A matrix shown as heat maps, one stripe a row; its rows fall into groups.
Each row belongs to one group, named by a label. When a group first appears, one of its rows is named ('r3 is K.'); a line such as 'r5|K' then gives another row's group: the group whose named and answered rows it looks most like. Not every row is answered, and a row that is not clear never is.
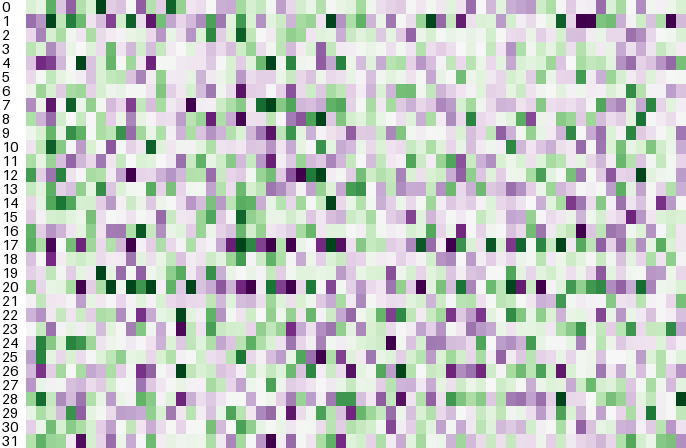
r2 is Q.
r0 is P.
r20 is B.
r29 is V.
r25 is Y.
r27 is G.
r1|Q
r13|P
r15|Q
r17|V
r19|P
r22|P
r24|Q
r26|P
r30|Q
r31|V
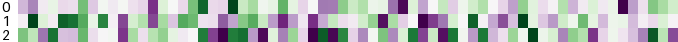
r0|Q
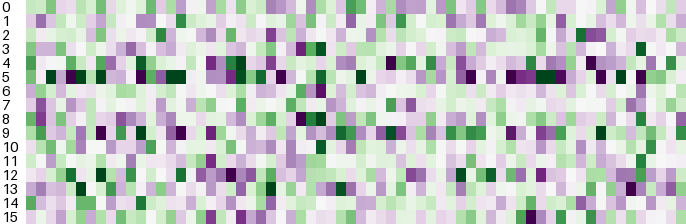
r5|P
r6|Y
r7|Q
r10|V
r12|B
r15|Y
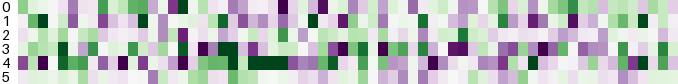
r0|B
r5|Q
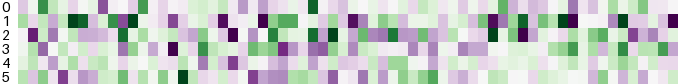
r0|V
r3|B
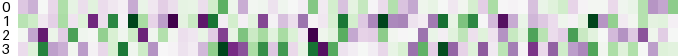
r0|V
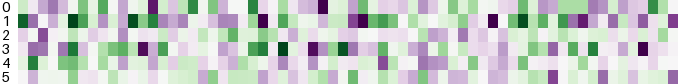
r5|P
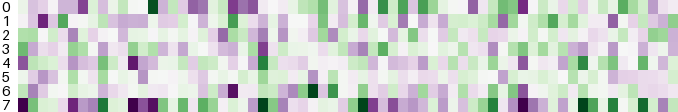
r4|G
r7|G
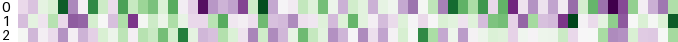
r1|G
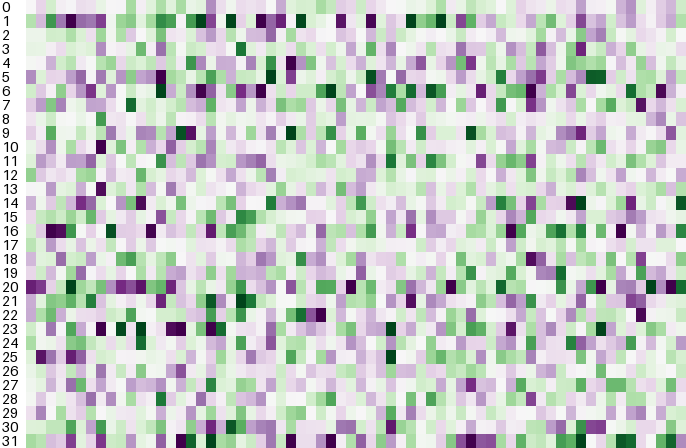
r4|B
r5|G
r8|P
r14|G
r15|Q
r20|V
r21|Q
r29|Q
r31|B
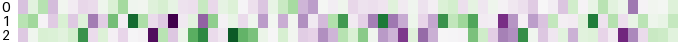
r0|Y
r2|Q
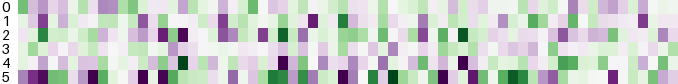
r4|B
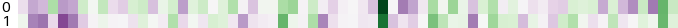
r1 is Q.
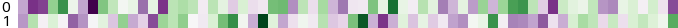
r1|G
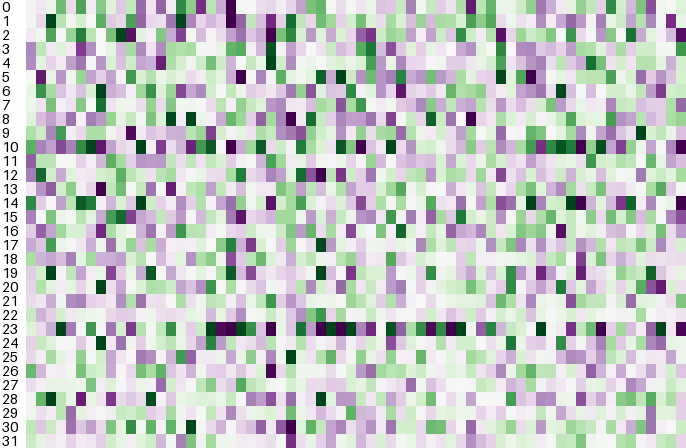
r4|G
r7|P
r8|B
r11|G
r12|Y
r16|P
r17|V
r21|G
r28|V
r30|B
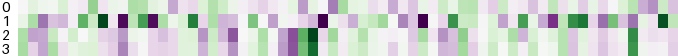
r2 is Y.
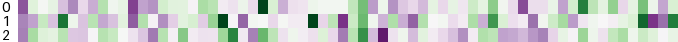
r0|G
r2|G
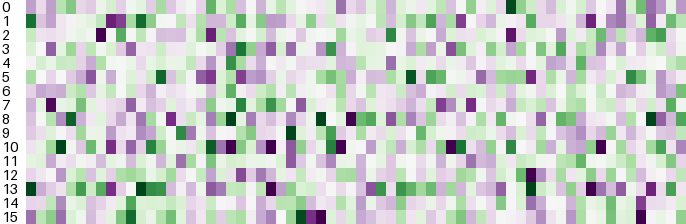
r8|V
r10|V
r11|B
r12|Y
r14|Y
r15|Y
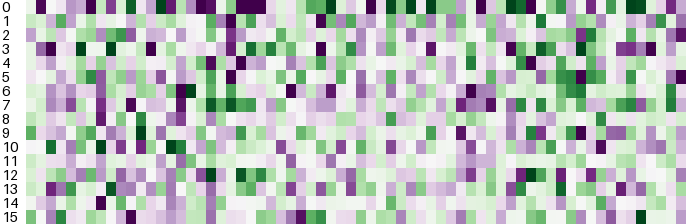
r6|B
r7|B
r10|P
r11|B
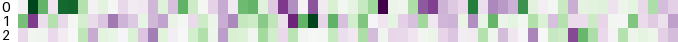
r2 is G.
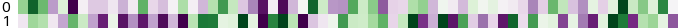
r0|V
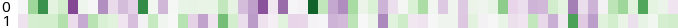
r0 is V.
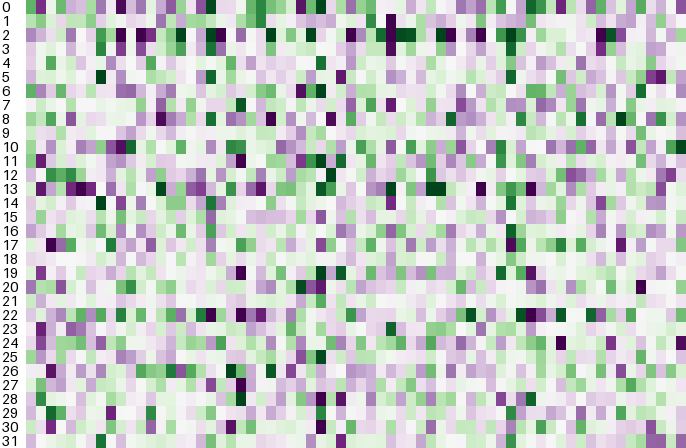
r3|P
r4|V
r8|B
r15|Y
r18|P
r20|Y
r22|Y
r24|P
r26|B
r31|P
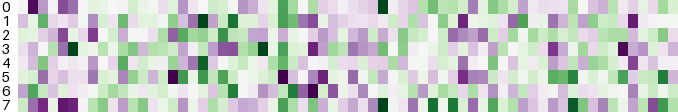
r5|B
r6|Y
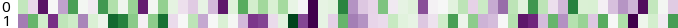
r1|Y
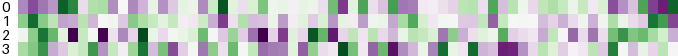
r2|V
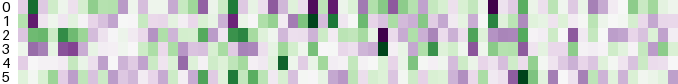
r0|Y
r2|Q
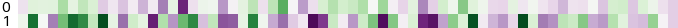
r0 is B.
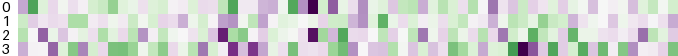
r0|Y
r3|Y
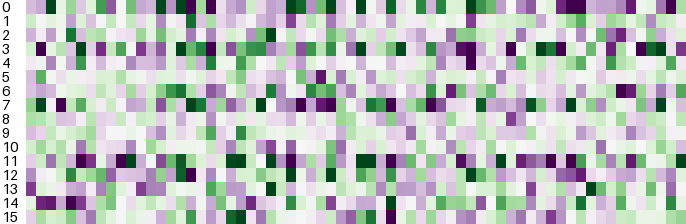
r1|B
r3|P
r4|B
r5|Y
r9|Q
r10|V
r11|G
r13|G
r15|G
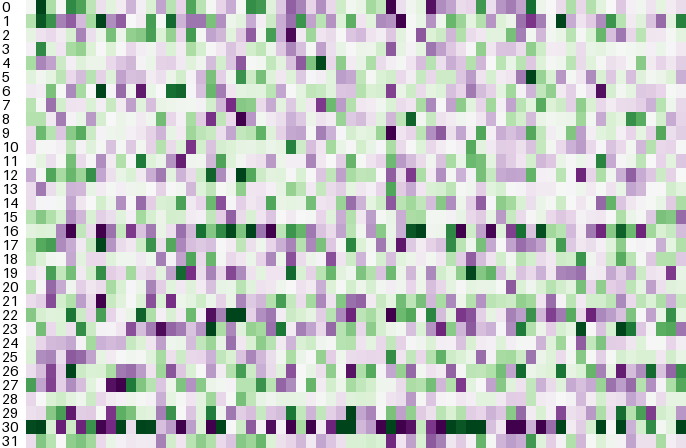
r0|Q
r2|B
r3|Q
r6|P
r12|Q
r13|Q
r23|B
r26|V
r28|Q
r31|Q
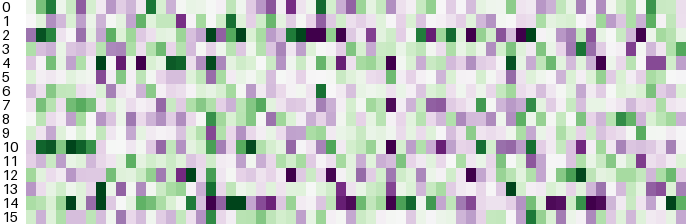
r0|V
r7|Q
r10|Q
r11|Y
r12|B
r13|P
